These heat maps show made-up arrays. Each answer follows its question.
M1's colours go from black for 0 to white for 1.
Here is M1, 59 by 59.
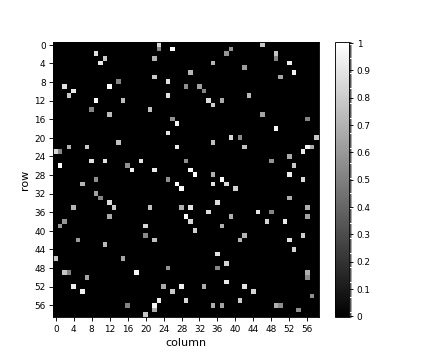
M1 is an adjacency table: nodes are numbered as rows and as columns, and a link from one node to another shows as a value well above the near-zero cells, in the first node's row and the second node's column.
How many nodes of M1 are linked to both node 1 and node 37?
1
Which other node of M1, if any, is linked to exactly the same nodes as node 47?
node 51
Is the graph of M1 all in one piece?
yes
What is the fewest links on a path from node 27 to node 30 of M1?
1
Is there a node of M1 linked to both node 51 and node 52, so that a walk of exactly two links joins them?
no
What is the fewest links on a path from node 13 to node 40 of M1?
4
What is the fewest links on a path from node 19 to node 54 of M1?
6
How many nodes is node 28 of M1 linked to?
3
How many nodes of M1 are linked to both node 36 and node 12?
1
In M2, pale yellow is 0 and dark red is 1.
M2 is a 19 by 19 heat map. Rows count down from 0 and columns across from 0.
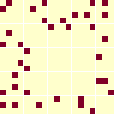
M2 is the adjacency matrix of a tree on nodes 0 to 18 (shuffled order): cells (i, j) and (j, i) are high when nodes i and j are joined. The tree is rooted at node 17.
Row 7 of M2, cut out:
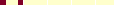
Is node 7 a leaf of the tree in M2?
no
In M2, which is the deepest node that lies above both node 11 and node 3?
0
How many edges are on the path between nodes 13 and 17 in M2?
1
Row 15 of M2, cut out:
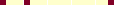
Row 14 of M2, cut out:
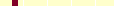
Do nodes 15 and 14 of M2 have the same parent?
no
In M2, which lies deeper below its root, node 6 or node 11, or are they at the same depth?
node 11
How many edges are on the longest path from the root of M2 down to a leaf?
4
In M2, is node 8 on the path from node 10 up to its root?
no
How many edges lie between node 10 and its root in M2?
4
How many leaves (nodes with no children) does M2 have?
9
